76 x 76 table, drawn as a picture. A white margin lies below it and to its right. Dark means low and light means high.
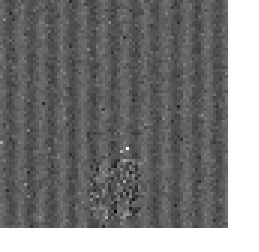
Odd rows or columns: none. Odd patch: rougher, in the bottom middle. Histogram: heavy tails on both sides. Stripes: upright, repeating 11 times. Roughest part: bottom middle.
